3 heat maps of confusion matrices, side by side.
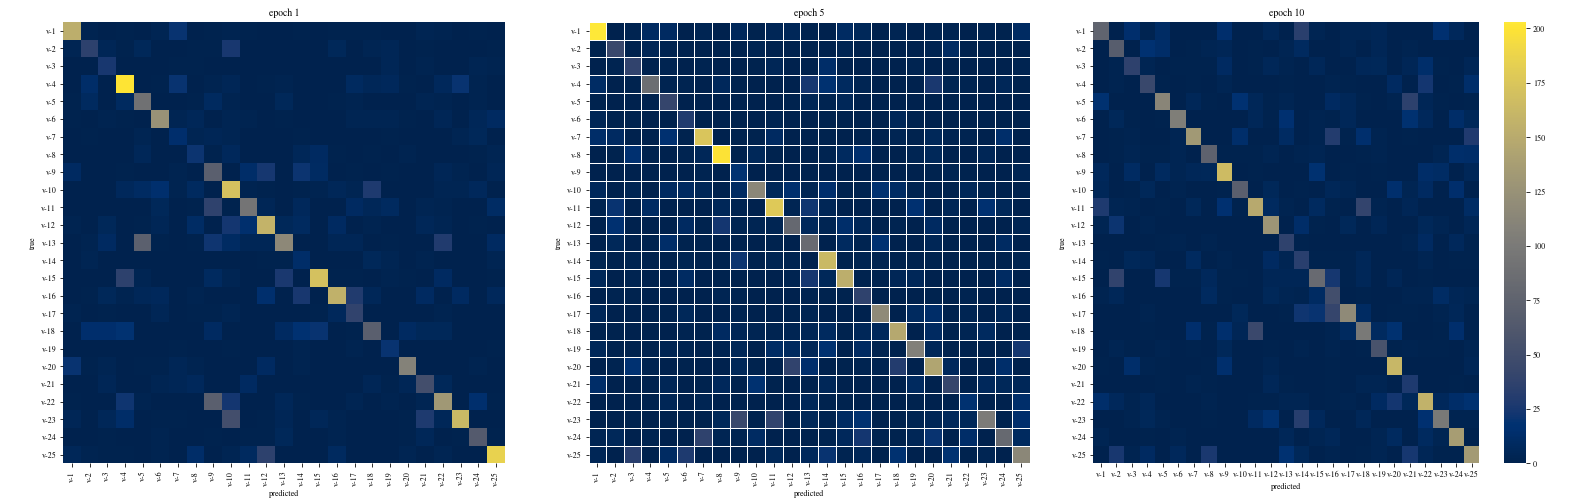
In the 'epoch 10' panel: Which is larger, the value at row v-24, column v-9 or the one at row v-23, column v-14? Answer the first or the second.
the second
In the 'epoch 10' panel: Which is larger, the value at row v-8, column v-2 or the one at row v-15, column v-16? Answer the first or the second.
the second
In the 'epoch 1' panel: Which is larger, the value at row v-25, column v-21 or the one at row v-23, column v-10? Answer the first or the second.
the second
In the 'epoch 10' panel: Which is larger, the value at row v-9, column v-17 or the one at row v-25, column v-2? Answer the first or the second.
the second
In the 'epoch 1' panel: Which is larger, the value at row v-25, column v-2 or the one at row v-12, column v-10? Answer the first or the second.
the second
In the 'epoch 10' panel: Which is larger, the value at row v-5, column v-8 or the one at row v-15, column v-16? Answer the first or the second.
the second
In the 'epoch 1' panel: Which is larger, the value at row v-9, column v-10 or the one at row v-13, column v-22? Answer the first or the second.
the second
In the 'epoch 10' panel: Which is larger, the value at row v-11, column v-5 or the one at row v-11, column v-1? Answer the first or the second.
the second
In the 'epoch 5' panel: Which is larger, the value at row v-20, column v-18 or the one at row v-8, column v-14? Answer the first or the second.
the first
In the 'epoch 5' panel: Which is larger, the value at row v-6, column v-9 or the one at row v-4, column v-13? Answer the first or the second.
the second
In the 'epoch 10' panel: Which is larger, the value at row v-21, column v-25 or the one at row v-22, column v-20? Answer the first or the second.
the second
